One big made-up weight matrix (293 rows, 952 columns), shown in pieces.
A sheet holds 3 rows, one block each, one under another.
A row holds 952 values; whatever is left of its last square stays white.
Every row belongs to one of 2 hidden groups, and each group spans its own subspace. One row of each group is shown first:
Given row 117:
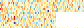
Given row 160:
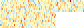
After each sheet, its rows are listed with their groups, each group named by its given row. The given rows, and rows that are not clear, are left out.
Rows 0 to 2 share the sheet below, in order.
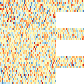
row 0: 117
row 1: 160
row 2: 160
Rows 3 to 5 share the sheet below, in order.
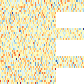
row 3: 160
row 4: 160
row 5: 160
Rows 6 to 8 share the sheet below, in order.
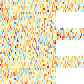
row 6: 117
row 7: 160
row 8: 117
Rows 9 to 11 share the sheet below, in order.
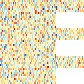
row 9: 117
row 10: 117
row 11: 117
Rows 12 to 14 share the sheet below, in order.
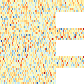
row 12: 117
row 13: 160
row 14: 160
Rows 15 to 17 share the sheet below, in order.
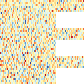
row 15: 160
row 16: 160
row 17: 117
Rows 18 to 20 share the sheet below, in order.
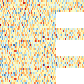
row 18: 160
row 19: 117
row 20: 117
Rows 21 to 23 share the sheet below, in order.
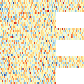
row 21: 117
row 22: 160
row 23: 117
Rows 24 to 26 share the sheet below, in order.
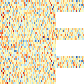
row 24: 160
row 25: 117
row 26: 160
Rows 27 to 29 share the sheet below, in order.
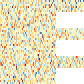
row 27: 160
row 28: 117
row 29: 160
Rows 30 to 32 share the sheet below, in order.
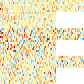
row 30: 117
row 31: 117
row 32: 160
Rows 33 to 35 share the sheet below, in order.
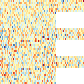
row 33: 160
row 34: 117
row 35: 117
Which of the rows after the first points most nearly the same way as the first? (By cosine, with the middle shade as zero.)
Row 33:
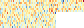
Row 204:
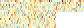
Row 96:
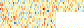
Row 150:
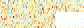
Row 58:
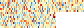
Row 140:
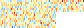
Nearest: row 140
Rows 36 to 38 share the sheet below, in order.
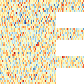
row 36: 160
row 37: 160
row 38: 160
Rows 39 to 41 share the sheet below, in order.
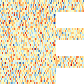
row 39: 160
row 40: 117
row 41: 160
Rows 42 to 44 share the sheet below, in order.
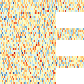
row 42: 117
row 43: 160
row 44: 117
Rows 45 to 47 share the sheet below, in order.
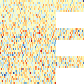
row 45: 160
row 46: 160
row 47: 117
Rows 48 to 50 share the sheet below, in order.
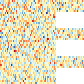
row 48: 117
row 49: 117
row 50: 160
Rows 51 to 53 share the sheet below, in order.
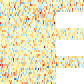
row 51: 160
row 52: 117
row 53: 117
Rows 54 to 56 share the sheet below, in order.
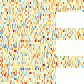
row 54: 160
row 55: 117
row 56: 117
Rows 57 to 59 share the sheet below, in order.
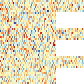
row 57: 117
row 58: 117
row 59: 160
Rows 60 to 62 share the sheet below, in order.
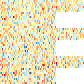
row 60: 117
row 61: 160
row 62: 117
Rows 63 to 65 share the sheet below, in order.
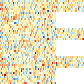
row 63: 117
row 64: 117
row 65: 117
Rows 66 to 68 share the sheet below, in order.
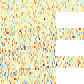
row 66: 117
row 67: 160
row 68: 117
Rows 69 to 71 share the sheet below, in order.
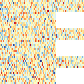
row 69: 117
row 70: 117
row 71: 117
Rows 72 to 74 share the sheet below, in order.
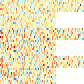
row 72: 117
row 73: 117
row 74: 117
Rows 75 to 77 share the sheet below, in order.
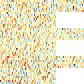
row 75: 160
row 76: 160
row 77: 160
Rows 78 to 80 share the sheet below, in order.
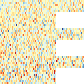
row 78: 160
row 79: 160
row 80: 160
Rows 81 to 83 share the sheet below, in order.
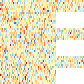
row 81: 117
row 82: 160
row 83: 160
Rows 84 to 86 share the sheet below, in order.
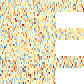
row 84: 160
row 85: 117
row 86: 160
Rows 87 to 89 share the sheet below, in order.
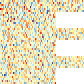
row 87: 117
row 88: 117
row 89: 117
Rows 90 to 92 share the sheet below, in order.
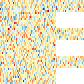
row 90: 117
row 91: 117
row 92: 160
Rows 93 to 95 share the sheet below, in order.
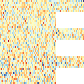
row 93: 160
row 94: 160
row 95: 117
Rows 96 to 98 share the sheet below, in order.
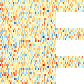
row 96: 117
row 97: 117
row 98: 117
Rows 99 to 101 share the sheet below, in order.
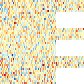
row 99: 117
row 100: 160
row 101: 117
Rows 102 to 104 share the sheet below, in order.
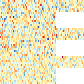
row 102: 117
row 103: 117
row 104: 160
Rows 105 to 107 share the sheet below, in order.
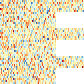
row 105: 117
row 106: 117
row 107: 117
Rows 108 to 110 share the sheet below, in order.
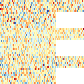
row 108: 117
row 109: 160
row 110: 117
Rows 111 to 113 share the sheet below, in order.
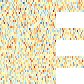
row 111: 160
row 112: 160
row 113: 160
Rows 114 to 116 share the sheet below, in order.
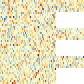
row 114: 117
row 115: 117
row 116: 160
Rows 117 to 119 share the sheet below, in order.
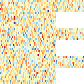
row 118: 117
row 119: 160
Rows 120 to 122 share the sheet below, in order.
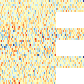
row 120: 160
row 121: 117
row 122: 160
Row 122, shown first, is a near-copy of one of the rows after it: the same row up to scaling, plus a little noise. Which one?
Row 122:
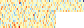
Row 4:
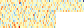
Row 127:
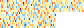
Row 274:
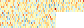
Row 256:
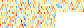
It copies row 4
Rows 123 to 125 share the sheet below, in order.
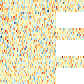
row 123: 117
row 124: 160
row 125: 160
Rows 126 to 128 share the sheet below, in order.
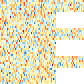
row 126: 160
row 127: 160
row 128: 160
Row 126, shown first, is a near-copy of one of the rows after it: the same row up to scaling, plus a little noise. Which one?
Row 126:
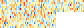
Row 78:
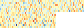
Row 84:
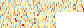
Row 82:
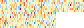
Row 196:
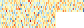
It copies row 82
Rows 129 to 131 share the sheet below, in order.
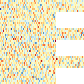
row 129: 117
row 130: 160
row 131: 117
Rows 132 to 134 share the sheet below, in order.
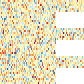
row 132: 117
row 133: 160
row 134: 117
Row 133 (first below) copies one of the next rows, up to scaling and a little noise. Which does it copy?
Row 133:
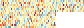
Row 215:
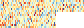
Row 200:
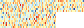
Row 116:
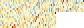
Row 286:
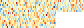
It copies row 215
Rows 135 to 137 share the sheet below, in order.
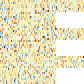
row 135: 117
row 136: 117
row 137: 160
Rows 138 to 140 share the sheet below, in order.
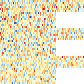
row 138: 117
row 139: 160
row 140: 160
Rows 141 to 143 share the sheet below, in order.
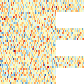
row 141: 117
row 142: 117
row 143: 117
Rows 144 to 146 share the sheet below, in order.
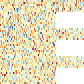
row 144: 160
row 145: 117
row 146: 117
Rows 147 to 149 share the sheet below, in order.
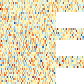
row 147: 117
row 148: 160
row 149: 117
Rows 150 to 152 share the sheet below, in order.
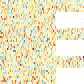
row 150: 117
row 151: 117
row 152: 160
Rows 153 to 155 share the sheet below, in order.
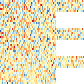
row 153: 117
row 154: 117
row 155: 160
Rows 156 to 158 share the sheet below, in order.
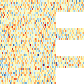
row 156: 160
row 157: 117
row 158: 117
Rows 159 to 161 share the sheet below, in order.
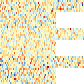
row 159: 160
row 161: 117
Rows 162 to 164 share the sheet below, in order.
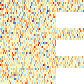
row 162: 117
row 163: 160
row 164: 117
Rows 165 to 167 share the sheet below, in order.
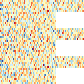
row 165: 117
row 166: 117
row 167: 117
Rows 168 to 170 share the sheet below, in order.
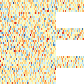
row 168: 117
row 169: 117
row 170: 160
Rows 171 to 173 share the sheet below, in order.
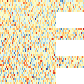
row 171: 160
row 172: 160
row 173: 117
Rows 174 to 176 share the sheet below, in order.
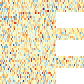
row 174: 117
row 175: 117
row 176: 160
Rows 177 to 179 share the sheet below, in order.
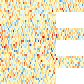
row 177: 160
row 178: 117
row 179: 117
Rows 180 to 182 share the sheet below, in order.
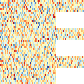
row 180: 117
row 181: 117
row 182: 117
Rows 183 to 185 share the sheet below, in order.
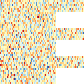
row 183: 160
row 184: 160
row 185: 117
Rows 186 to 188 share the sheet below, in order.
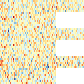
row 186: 117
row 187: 117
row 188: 117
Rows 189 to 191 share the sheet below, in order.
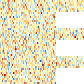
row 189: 117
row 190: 160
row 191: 117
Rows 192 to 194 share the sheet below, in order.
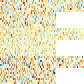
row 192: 160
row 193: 160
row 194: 117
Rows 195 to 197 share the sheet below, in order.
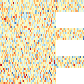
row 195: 117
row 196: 160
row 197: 160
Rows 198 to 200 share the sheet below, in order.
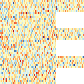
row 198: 117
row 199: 117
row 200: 160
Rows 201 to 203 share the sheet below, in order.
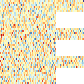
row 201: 160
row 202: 160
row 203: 160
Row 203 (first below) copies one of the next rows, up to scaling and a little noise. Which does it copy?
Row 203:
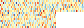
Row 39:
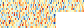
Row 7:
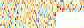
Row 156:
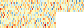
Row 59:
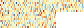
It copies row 59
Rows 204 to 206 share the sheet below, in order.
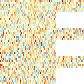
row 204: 160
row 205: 160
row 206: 160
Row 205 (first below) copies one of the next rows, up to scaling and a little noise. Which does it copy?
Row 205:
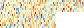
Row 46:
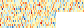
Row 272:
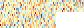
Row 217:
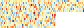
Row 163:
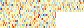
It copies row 272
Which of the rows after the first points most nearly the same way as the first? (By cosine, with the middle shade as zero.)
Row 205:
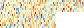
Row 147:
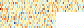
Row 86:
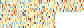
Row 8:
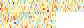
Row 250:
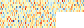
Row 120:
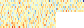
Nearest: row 250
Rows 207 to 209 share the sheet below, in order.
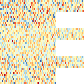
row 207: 117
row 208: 160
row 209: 117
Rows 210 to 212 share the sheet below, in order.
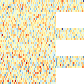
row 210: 160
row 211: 160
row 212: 160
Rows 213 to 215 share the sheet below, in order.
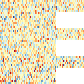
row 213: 117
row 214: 117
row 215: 160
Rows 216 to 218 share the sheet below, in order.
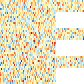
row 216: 117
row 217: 160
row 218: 160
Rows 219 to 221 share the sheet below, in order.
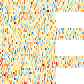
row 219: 117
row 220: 160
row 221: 117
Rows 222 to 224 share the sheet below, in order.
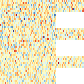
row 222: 160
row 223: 117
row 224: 160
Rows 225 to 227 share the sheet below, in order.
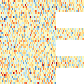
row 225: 117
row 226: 117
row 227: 117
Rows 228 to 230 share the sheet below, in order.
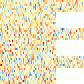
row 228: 160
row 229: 160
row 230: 160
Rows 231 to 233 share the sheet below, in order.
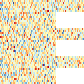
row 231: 117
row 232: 117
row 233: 117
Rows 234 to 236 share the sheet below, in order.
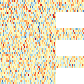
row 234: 117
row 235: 160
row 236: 160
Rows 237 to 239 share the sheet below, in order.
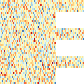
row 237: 117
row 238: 160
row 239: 117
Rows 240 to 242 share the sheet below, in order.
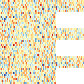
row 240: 117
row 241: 117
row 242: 117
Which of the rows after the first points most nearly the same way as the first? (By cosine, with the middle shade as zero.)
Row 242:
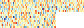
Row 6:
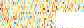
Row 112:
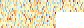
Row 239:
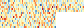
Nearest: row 112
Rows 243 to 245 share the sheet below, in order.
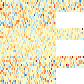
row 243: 160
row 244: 117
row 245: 160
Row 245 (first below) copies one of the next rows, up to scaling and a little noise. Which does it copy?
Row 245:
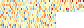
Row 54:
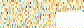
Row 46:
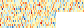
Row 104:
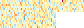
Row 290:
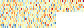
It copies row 290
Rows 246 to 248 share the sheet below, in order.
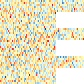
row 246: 160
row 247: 160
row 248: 160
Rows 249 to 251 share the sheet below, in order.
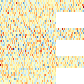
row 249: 160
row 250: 160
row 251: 117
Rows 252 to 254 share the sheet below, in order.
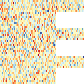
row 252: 117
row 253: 117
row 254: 160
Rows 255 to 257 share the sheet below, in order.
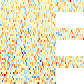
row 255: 160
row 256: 160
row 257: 117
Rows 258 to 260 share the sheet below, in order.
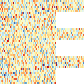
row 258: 117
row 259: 160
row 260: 117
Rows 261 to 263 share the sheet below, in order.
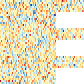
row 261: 160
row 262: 160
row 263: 160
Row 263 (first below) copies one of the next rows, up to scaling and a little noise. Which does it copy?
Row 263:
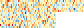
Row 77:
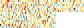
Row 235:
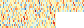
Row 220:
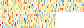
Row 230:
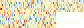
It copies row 77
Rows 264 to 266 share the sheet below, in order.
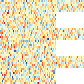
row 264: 160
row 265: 117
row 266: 117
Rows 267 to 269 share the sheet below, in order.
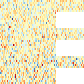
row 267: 160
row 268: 117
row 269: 160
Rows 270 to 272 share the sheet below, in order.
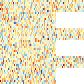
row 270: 117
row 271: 117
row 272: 160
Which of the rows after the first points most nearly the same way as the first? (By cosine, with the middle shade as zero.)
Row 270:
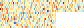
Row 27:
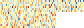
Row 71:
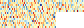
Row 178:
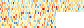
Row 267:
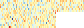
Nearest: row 178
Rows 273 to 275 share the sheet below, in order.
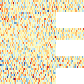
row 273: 117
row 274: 160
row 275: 117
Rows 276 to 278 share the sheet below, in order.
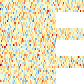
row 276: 117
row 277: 117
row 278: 160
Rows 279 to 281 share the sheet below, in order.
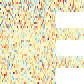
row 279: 160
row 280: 117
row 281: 117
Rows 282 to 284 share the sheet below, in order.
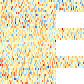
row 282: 160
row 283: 160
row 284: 117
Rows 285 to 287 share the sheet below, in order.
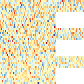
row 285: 160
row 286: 160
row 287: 117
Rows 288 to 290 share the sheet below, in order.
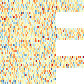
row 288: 117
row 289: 117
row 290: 160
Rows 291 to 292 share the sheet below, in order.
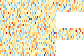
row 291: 160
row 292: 160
